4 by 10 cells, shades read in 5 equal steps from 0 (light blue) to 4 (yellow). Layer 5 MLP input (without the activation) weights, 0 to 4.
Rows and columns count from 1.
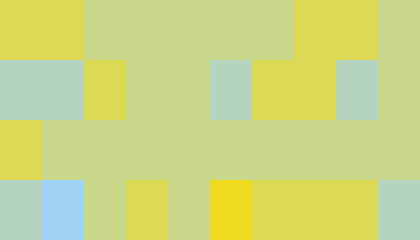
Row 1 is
3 3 2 2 2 2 2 3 3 2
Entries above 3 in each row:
0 0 0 1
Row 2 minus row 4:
0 1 1 -1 0 -3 0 0 -2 1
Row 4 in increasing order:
0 1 1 2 2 3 3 3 3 4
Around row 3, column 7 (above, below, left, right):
3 3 2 2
